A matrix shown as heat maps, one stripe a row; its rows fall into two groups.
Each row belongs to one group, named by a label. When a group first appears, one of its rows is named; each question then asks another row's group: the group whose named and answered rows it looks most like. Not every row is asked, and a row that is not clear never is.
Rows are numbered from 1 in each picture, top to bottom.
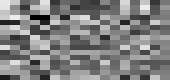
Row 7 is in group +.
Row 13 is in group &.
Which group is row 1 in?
&
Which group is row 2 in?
&
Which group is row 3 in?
&
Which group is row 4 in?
+
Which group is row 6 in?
&
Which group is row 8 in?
&
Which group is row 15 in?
+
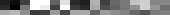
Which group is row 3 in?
+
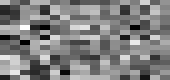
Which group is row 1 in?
&
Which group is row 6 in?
+
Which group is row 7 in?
&
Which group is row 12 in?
&
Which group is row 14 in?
+
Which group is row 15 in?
+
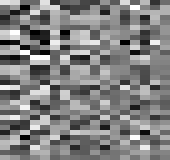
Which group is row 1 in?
&
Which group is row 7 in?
+
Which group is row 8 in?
+
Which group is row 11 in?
+
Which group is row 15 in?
+
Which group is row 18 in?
&
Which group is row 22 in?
+
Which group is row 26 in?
&
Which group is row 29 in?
&
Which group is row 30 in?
&
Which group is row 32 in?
&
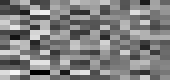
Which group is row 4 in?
+
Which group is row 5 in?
&
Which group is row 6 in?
&
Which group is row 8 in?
&
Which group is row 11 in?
&
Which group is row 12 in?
+
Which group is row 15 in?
+
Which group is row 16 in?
&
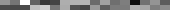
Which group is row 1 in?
+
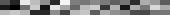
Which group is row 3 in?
+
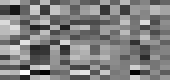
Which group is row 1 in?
&
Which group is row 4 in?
&
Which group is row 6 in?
+
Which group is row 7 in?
&
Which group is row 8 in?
&
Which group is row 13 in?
+
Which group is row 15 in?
+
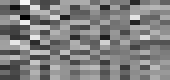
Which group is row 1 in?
+
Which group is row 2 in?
&
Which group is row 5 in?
+
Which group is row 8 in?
&
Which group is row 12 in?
+
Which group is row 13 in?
&
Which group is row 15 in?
&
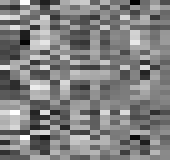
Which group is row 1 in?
+
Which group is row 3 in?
+
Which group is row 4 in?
&
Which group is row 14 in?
&
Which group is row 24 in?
+
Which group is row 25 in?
&
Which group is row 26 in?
+
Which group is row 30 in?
+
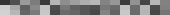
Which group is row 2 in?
&
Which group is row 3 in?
&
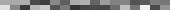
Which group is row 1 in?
+
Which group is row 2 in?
&
